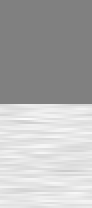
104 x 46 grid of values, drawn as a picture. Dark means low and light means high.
The table splits into 2 rows of 1 panel. Panel 1,1: middling, flat. Panel 2,1: very high, streaked across, faint in contrast.
